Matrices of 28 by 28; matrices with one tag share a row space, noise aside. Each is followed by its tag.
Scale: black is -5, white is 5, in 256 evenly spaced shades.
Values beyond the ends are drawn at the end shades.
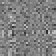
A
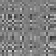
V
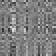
A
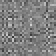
V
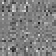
A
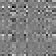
A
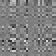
A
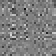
A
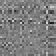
V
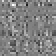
A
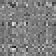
A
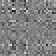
A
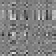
A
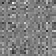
A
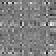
V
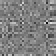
V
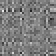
V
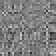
V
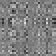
A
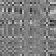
V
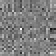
V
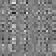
A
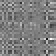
V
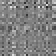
A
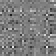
V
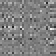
V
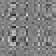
A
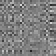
V
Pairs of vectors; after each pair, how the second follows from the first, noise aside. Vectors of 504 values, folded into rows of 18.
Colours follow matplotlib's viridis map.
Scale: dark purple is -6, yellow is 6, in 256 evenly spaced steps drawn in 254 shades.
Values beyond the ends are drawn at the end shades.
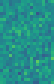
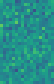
reversed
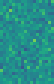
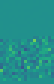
partly zeroed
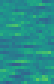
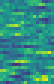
scaled up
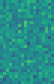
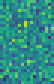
scaled up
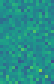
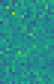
reversed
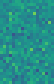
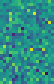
scaled up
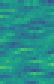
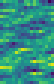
scaled up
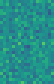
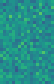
wrapped around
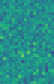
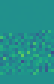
partly zeroed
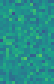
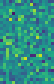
scaled up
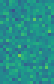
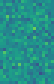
reversed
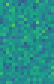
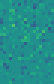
partly zeroed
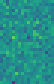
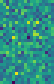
scaled up
